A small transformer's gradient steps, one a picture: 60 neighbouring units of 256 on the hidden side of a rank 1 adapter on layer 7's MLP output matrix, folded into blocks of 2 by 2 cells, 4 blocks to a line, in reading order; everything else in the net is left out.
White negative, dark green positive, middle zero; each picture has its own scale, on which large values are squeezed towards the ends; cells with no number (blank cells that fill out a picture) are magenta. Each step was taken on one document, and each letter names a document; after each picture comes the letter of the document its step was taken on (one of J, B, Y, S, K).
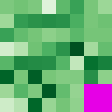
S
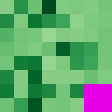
S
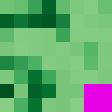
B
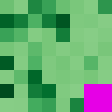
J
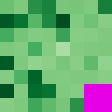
J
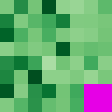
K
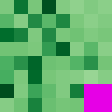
K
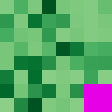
S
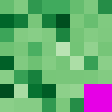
J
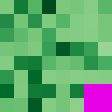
S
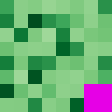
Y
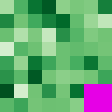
Y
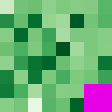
Y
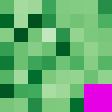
Y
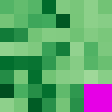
K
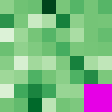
K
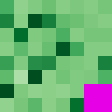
Y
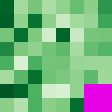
Y
